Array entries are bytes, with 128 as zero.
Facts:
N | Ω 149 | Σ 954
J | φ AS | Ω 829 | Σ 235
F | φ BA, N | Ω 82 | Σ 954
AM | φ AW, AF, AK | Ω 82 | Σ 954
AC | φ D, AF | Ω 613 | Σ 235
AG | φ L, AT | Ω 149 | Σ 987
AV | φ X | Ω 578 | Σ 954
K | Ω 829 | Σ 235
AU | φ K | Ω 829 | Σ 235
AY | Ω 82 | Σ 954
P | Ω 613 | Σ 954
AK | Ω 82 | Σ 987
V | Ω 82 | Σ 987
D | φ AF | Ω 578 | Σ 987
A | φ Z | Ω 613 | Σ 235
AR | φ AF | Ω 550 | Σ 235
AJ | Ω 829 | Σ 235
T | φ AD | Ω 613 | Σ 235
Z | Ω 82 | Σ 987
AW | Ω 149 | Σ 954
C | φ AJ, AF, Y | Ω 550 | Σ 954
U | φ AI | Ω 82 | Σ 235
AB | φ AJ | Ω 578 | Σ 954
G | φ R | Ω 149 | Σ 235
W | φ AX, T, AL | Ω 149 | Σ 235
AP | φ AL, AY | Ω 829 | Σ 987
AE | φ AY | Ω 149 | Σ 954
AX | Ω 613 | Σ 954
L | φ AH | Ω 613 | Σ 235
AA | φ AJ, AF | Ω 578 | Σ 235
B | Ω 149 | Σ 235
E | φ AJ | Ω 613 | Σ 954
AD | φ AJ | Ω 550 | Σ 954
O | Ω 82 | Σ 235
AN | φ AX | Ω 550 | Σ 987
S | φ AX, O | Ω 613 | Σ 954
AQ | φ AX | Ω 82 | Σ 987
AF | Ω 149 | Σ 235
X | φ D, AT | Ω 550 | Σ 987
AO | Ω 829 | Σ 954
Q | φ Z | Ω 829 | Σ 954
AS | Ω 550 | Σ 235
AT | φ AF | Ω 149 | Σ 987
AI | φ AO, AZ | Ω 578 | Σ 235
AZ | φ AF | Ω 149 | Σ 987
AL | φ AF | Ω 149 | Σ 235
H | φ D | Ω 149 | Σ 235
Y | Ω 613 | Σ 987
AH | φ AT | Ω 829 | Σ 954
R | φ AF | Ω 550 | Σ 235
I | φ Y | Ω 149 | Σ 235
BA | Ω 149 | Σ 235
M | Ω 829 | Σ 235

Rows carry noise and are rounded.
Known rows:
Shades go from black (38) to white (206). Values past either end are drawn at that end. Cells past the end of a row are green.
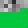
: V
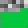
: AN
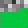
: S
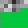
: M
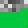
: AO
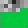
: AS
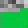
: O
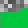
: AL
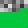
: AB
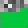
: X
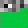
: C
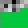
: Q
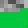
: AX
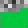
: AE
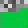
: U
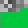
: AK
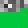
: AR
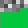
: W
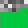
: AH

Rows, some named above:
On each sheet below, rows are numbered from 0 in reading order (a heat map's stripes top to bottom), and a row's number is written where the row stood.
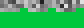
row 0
O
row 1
B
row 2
AM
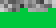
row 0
Y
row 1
O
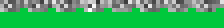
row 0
AZ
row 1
W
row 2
L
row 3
F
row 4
AQ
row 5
AC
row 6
AY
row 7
AO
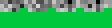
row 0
AJ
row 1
AL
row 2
Z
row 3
A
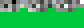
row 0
A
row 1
I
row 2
AP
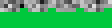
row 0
AD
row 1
K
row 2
O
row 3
M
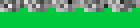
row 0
AA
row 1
L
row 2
P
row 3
T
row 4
AF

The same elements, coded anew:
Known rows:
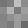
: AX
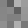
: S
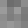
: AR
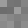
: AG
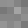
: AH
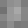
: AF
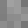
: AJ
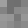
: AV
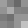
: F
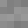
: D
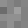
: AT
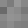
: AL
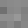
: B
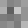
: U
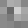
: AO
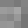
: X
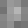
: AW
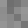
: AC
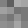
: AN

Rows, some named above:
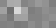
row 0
AO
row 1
M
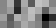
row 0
A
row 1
AS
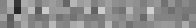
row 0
A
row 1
U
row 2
AQ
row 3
U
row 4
AZ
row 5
AY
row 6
AP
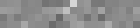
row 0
V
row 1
L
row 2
O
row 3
AM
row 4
P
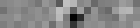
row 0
B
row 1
T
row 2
AS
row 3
AE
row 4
AK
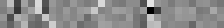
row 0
Q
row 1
Z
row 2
T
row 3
O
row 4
AD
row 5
K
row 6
Y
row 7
AH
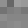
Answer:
W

